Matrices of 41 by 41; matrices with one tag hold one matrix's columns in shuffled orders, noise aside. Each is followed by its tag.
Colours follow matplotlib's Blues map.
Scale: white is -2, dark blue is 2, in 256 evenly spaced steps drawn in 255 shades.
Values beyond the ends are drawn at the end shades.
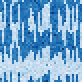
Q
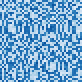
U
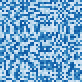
U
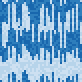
Q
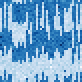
Q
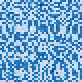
U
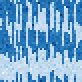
Q
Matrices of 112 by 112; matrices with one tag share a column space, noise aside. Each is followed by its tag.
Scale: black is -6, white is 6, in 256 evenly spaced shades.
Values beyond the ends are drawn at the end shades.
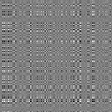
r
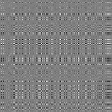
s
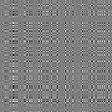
r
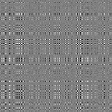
s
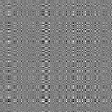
r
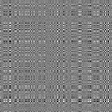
r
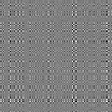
r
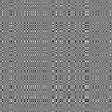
r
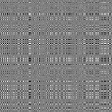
s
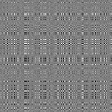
s
